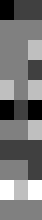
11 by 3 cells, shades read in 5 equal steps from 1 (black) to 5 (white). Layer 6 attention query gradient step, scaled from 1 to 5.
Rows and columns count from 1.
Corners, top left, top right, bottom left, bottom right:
1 2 3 3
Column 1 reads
1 3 3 3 4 1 3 2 3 5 3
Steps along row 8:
same same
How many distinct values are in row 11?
1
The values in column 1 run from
1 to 5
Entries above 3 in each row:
0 0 1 0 2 0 1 0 0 3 0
